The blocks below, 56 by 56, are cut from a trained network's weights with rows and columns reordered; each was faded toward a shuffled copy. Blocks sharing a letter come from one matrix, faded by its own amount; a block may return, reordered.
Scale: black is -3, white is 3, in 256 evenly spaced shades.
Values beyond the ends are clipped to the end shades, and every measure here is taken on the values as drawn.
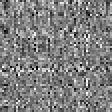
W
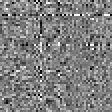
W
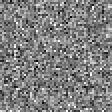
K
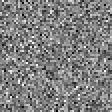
K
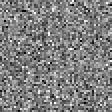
K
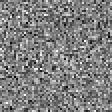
K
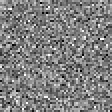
K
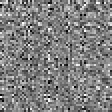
W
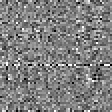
W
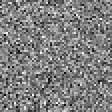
K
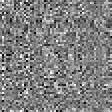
W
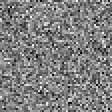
K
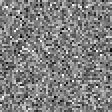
K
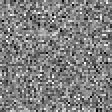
K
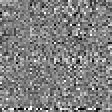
W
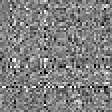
W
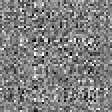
W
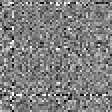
W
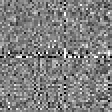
W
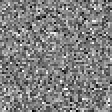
K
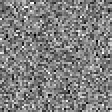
K
